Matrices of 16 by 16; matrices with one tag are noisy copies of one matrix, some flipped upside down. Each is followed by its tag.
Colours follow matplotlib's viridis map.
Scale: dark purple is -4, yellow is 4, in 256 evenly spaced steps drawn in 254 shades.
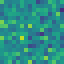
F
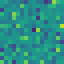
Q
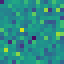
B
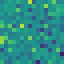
F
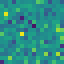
B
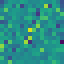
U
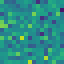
F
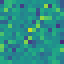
U
